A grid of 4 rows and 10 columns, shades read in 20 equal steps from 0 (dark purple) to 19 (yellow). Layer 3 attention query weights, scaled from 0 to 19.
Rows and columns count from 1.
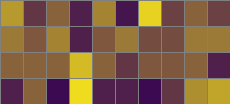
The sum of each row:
75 79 76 63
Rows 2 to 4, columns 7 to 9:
6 6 10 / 7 7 8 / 0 4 12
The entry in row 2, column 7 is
6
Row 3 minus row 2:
-2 1 -3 14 1 -6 1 1 -2 -8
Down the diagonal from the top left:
13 7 8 19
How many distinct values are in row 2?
5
